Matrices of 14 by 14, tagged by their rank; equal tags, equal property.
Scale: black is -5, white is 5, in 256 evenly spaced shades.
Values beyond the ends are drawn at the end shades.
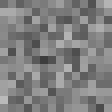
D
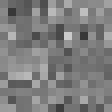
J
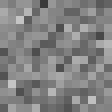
D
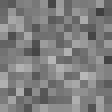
D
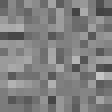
J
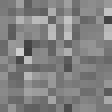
J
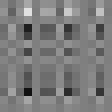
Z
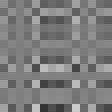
Z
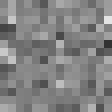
J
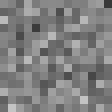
D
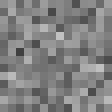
D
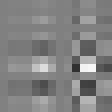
Z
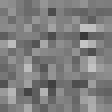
J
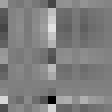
Z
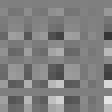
Z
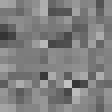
J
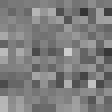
J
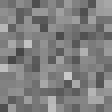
D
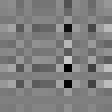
Z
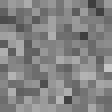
D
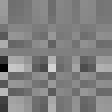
Z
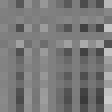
Z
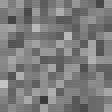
D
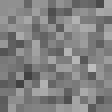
D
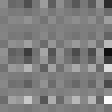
Z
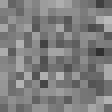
J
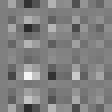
Z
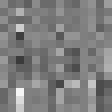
J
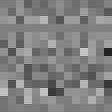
J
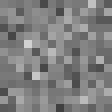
D
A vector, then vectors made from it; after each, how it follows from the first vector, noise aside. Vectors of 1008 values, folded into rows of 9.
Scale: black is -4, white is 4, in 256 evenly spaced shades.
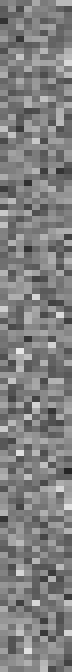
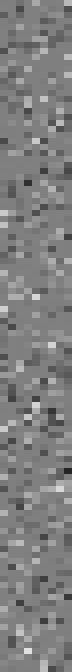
partly zeroed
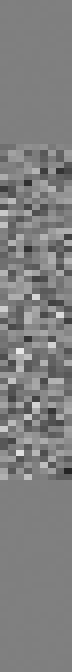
partly zeroed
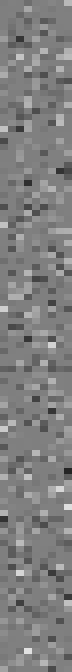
partly zeroed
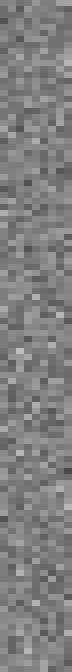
shrunk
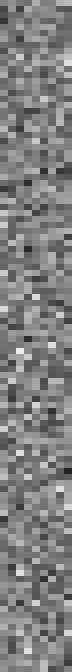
copied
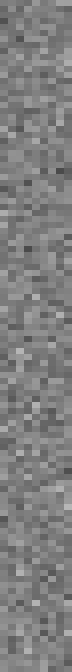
shrunk
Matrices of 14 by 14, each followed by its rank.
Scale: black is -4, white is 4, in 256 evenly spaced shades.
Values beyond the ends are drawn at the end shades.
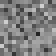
full rank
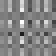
one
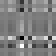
one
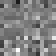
three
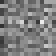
three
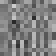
three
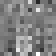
three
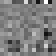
three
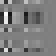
one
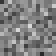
full rank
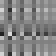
one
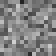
full rank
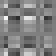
one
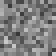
full rank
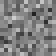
full rank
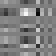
one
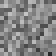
full rank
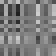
one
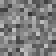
full rank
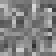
three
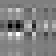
one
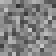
full rank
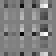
one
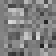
three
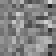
three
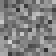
full rank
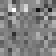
three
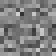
three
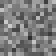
full rank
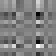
one
